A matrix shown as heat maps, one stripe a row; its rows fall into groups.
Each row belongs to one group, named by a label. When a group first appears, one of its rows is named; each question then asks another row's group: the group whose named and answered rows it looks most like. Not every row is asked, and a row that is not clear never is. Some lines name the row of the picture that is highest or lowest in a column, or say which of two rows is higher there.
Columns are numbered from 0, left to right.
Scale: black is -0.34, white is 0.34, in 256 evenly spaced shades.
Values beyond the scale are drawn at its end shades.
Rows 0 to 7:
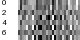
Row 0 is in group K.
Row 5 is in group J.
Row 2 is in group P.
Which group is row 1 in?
K
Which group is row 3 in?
J
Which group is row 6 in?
P
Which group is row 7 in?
J
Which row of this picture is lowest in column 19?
3
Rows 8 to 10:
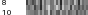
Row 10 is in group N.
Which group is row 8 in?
P
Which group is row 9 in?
P
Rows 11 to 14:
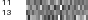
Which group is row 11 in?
P
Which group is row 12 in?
J
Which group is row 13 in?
P
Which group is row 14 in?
K
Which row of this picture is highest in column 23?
11
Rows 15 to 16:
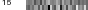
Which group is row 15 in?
P
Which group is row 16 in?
K
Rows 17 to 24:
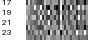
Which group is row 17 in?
N
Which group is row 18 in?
J
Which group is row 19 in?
N
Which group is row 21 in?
N
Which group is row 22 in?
N
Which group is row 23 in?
K
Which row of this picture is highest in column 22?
18
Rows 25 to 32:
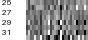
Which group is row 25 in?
K
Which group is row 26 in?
K
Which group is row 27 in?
P
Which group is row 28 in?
P
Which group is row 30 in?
P
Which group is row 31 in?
N
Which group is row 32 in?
J
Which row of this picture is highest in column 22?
32
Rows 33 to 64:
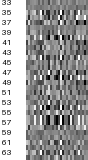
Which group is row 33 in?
K
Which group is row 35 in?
J
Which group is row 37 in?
N
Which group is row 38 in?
K
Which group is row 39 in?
K
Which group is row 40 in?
J
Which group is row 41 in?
N
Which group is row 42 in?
P
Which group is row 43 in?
N
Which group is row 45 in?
K
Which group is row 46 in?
K
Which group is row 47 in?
N
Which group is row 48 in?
J
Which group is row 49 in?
N
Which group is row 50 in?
N
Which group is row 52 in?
K
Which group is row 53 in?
N
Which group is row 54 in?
J
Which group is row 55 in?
P
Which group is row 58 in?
K
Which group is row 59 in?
N
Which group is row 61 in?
J
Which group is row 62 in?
P
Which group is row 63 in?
J
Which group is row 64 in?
P
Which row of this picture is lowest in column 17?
36
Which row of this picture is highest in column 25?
36
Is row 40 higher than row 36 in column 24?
Yes
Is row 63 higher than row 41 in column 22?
Yes
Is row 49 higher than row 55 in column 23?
No
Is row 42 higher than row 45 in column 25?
No
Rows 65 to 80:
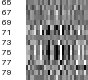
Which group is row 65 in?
K
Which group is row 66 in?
P
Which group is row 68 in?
P
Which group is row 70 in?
J
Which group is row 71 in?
J
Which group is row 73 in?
K
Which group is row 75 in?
J
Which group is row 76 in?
J
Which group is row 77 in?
K
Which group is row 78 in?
N
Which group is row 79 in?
K
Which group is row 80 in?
P
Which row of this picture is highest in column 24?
66
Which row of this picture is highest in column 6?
77
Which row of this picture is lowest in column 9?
77
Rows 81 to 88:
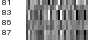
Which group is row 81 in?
K
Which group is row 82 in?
P
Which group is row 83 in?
N
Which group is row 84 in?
N
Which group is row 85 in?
P
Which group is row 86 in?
P
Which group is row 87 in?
N
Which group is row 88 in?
N
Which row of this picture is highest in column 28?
81
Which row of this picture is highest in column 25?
81
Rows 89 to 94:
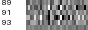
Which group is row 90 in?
N
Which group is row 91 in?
K
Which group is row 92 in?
J
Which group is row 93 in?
K
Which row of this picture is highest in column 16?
93
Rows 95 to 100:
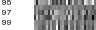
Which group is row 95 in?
K
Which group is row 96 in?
N
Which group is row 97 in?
P
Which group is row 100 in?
N
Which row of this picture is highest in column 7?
95
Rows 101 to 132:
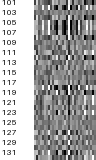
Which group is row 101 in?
N
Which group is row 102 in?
J
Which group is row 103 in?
P
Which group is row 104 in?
N
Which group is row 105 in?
J
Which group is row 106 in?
J
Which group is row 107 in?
J
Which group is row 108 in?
N
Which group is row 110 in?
P
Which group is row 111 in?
K
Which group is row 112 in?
N
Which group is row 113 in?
K
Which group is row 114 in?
K
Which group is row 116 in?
P
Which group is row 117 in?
P
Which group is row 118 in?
J
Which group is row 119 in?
N
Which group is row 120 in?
K
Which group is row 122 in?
P
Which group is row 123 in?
K
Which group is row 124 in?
P
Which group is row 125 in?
P
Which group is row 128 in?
P
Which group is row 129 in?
J
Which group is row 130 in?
P
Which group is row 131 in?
J
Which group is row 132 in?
K
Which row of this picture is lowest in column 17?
123
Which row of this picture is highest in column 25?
123
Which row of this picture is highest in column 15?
128
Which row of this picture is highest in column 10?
117
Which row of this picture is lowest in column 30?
117
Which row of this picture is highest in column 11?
119
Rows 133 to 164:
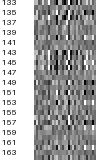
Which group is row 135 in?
N
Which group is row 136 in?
J
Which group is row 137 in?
K
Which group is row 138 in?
P
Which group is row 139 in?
P
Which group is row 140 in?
K
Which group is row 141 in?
N
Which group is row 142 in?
P
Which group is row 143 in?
J
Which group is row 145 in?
K
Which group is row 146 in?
J
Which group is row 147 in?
K
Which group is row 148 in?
K
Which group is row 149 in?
N
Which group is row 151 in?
N
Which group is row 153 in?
K
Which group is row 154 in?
P
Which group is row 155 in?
P
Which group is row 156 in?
J
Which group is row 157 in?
N
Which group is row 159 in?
K
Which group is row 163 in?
N
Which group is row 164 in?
P
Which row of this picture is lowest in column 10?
146
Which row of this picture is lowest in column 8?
146
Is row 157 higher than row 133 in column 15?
Yes
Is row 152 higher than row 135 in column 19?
Yes
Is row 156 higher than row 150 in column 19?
No
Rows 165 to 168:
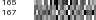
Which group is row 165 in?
J
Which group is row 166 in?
K
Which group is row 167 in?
N
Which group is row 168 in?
K
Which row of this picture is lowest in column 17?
168
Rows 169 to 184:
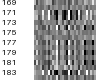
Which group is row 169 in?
K
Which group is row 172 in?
J
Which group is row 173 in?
K
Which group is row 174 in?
N
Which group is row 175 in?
P
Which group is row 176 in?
K
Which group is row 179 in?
N
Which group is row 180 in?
N
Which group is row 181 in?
N
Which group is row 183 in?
J
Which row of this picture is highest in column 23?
182
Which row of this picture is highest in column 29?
169
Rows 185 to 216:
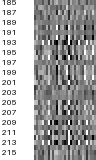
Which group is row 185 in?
P
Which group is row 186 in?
K
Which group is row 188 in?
P
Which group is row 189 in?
N
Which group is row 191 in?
N
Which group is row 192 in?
N
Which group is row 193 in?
J
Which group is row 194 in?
K
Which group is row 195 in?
K
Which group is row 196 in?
J
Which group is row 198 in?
K
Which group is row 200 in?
K
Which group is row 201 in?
J
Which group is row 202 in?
P
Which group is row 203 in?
N
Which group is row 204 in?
N
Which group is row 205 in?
J
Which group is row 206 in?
K
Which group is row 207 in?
J
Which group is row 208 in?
K
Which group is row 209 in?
J
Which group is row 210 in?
P
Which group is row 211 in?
J
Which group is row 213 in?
J
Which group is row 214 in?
P
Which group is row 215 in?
P
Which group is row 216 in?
P
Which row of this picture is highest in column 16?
199
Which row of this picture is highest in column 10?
215
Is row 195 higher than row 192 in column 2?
Yes
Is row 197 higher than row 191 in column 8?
Yes
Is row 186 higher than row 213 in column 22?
No
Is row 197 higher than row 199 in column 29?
No
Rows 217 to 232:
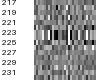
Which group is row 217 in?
N
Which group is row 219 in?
P
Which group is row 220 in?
J
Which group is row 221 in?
K
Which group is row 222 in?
N
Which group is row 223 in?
J
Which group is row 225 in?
N
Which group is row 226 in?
K
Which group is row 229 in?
N
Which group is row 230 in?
P
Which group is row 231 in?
K
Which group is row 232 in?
P
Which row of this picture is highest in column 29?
226
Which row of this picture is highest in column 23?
230
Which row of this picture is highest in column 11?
230
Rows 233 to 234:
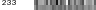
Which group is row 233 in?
K
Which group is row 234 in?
K
